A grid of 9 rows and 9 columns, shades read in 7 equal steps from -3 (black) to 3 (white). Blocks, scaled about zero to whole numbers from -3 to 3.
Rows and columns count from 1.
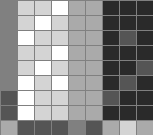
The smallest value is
-2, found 20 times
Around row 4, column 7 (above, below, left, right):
-2 -2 1 -2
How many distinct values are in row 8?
5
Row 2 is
0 2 3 2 1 1 -2 -2 -2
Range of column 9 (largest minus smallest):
3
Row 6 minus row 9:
-1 4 3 4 1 2 -3 -3 -3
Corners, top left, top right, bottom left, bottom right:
0 -2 1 1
